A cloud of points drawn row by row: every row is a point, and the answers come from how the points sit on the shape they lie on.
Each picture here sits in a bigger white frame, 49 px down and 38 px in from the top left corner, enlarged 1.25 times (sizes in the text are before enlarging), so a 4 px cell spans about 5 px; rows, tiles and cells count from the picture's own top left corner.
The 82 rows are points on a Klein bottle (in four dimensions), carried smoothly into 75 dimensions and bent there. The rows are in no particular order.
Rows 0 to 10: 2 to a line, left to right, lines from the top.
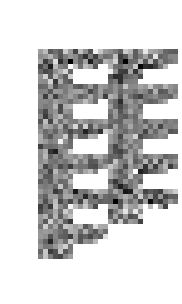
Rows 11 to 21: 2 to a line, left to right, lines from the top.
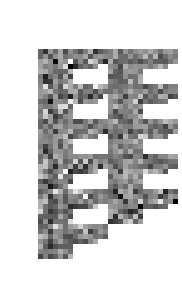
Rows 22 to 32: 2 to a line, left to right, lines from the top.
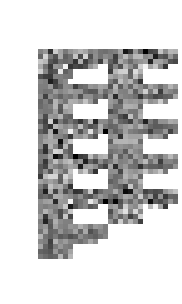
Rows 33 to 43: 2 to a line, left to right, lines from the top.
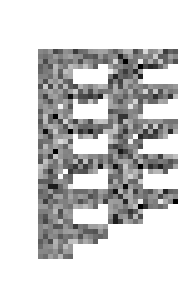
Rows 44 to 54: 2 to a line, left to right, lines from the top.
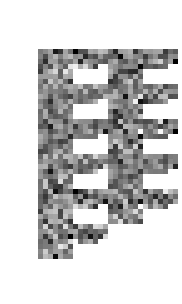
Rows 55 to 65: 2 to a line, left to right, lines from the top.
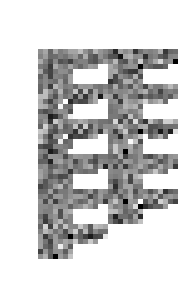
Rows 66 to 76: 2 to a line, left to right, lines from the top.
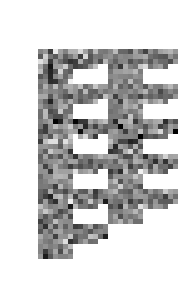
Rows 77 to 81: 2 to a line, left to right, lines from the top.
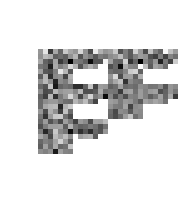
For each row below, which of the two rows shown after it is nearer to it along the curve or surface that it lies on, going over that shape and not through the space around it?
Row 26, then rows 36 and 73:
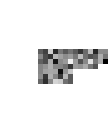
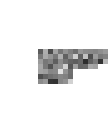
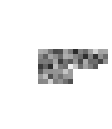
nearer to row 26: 73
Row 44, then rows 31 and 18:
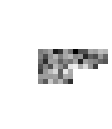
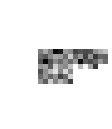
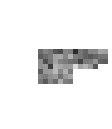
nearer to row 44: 31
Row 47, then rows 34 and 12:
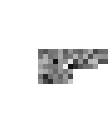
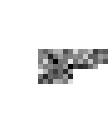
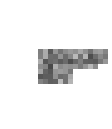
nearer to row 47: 34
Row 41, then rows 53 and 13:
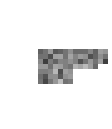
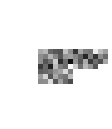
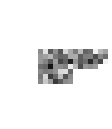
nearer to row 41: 53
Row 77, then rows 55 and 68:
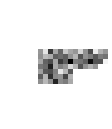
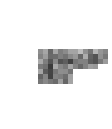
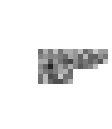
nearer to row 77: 68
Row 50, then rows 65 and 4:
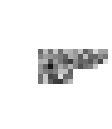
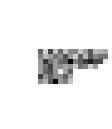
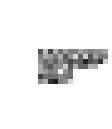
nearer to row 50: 65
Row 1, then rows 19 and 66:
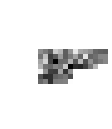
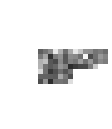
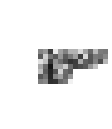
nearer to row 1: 19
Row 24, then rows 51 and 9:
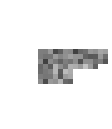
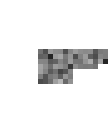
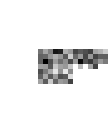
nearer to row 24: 51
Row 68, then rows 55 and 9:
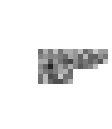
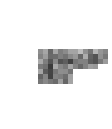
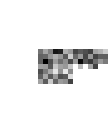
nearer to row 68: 55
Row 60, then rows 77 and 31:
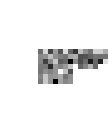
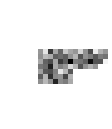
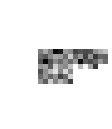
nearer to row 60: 77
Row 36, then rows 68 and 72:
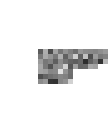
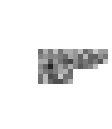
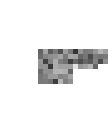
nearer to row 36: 72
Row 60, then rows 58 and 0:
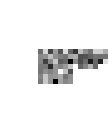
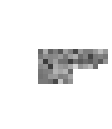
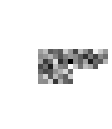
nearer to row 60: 0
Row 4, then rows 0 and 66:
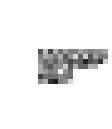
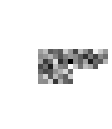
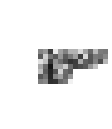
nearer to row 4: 66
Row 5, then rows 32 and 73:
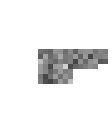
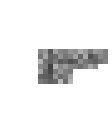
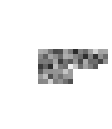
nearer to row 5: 32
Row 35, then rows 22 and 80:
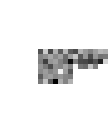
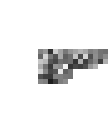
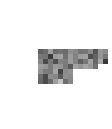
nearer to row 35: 22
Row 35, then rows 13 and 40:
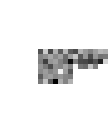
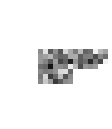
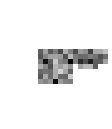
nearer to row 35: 40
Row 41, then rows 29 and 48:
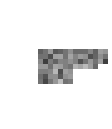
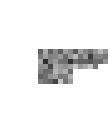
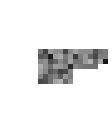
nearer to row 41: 48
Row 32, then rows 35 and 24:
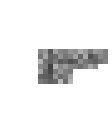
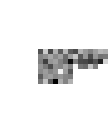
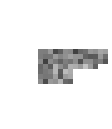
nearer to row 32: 35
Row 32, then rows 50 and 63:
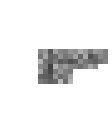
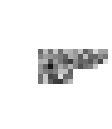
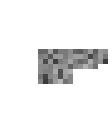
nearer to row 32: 50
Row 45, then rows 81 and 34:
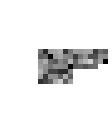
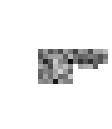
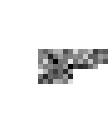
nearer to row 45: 34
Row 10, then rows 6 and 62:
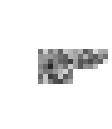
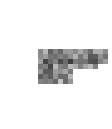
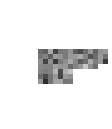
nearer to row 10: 6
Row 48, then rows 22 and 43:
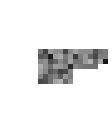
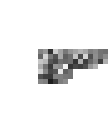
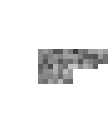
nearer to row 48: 43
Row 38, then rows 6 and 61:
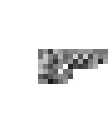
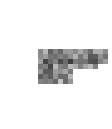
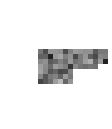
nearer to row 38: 6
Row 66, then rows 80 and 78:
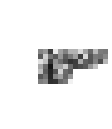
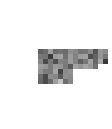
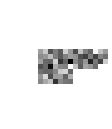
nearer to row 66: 78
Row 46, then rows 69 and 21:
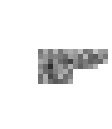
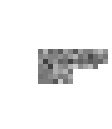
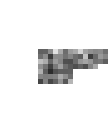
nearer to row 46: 21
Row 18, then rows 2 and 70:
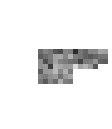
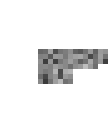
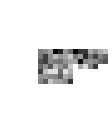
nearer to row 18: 2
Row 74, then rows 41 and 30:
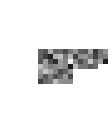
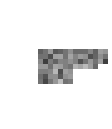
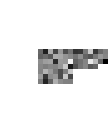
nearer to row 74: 41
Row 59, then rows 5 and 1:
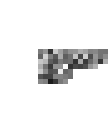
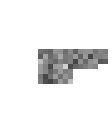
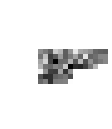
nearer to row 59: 1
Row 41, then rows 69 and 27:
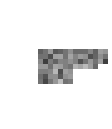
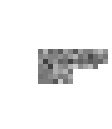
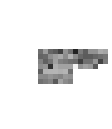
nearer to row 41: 27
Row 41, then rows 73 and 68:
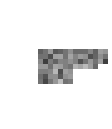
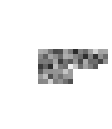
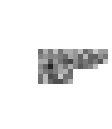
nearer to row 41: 73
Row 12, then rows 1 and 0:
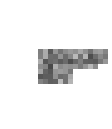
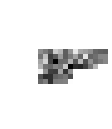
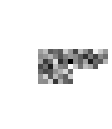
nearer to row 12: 0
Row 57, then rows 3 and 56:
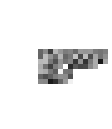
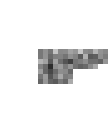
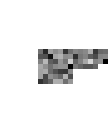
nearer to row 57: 3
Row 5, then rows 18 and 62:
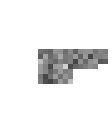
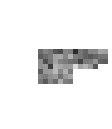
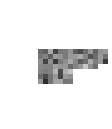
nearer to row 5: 62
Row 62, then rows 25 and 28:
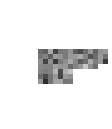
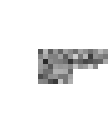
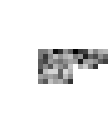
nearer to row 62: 28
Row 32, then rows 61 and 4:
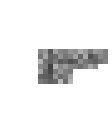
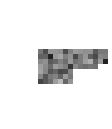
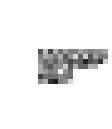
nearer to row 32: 4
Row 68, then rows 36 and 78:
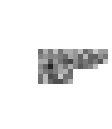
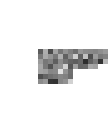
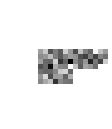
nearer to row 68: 78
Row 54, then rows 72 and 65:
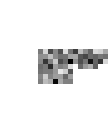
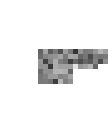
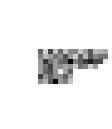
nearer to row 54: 65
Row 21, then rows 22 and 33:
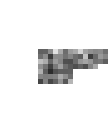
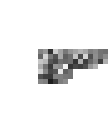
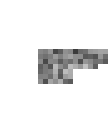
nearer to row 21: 22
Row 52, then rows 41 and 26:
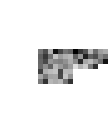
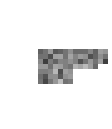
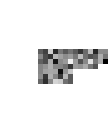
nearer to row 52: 26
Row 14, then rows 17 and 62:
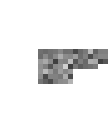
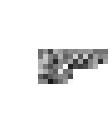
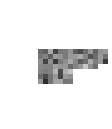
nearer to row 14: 62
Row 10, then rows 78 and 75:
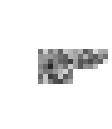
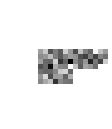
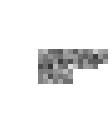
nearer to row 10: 78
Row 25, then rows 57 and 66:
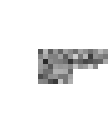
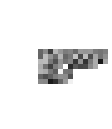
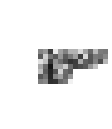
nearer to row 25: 57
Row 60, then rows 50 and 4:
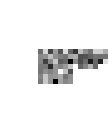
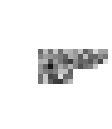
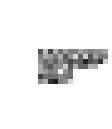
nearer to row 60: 4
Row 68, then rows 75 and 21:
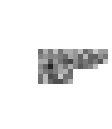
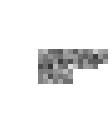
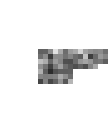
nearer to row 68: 21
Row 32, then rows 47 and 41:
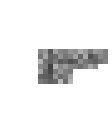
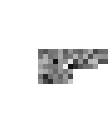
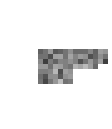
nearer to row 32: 47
